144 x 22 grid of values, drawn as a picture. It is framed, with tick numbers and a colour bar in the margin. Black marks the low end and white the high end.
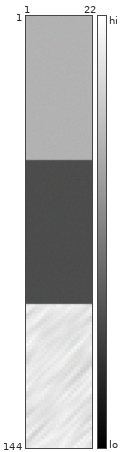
It is made of 3 by 1 panels. Panel 1,1: high, flat. Panel 2,1: low, flat. Panel 3,1: very high, slanting up to the right, faint in contrast.
